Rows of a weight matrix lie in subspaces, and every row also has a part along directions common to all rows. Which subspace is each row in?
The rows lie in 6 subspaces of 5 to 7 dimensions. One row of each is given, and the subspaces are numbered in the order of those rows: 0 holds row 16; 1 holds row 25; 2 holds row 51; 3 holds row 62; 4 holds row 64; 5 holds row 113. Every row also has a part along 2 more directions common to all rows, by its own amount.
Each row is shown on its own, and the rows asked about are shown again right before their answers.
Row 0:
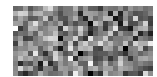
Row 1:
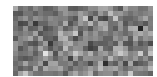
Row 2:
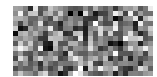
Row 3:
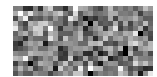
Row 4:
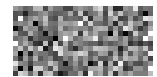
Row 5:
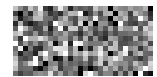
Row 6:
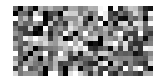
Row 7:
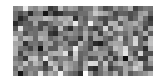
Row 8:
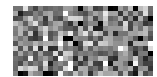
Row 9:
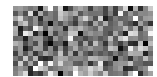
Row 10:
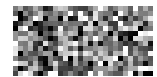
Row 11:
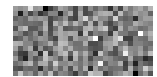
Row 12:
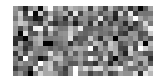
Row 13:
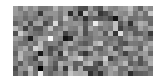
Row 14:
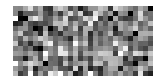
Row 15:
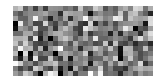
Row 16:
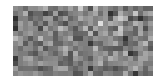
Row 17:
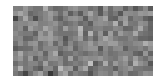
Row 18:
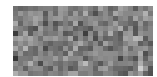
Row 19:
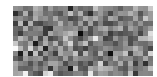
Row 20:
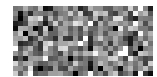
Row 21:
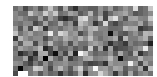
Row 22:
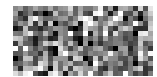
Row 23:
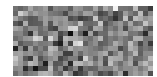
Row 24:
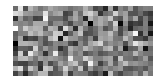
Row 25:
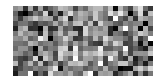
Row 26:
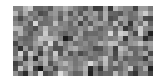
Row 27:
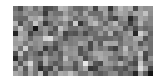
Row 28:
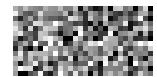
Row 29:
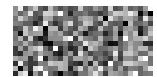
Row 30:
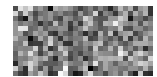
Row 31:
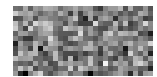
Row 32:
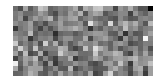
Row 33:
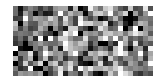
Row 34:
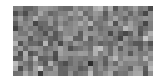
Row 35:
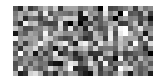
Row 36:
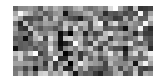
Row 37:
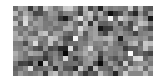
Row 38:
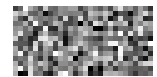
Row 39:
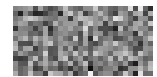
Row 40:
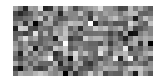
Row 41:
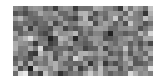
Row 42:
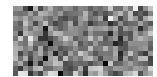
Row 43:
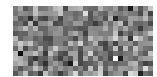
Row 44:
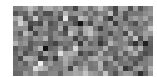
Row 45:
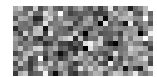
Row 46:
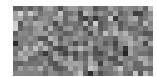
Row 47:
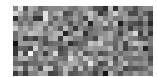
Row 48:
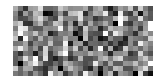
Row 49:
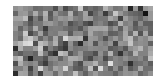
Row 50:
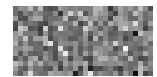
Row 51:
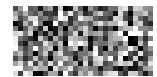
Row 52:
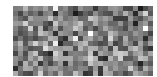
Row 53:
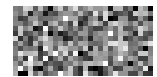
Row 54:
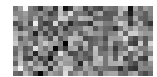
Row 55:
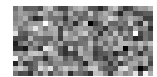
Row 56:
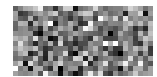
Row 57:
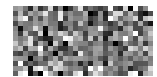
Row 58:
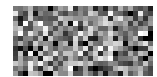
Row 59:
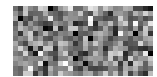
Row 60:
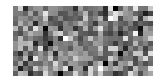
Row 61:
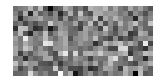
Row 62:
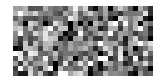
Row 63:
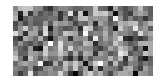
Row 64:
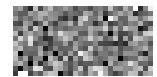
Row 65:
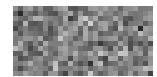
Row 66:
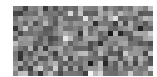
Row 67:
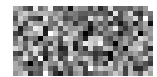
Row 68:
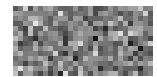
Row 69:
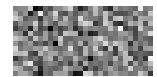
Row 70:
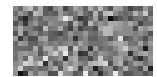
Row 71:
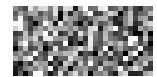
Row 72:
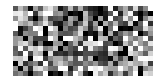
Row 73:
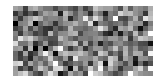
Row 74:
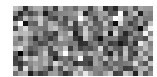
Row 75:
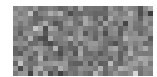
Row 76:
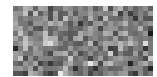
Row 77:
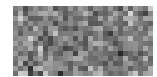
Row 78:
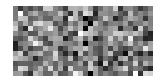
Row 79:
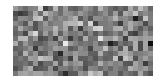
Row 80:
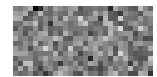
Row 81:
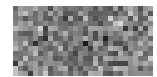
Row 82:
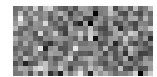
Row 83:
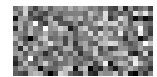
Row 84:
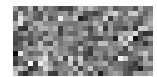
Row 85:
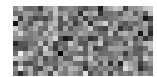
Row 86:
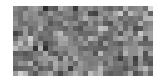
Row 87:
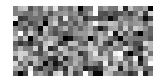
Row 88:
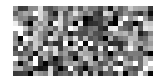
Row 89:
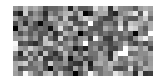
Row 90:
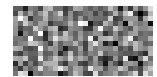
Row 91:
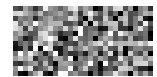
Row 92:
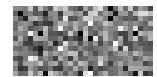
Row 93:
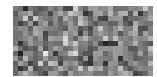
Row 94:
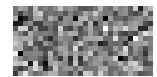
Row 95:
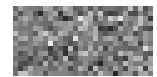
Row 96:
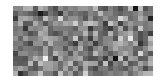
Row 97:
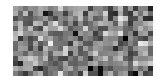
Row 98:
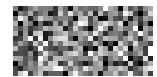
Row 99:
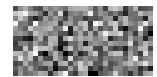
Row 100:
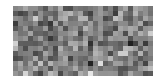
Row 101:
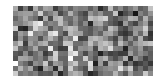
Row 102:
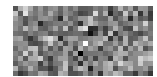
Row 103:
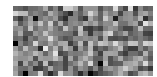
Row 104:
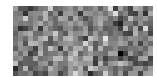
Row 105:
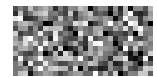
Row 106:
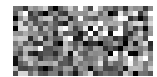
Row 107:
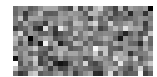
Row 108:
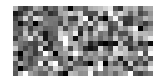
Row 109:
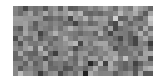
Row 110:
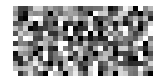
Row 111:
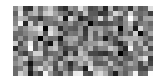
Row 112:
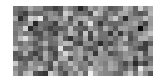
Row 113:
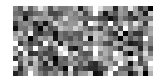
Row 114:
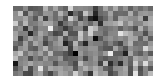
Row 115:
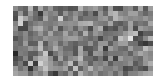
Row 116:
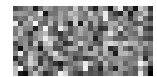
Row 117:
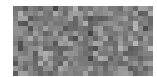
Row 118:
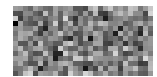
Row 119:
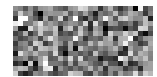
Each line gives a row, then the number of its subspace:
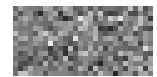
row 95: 4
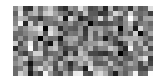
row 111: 3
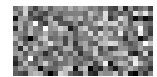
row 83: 0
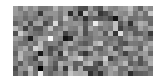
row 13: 5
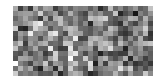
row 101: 1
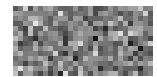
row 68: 2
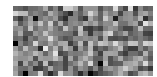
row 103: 2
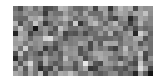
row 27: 5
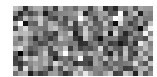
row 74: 0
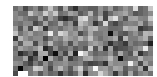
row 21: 4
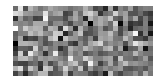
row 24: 1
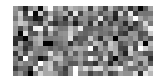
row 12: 2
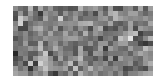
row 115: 4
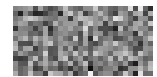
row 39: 4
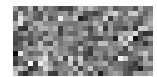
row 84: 4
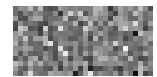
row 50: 3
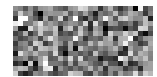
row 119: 4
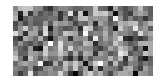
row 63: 5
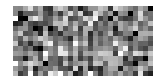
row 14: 0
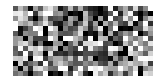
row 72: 1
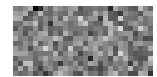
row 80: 3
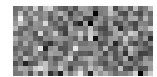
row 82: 2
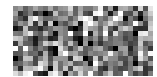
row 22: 0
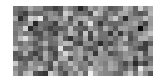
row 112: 0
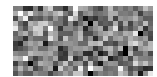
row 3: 3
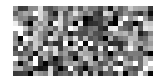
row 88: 0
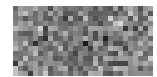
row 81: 1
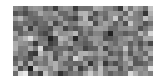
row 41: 3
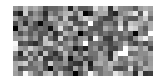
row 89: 1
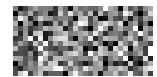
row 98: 3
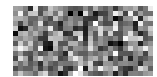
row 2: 5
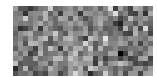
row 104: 1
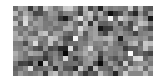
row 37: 4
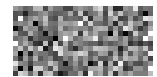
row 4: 5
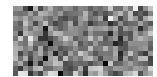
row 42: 4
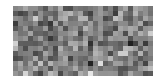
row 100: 2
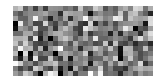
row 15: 3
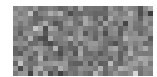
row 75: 1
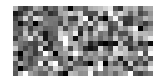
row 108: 3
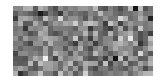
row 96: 4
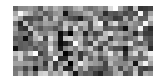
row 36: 0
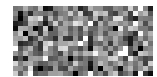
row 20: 2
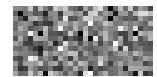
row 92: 2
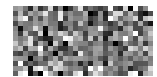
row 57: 2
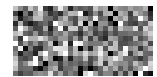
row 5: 0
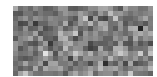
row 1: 3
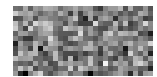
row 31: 3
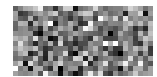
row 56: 3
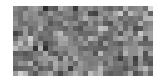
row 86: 5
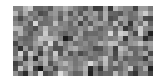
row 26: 5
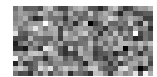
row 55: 5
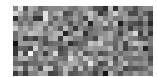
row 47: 1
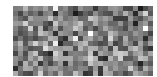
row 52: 3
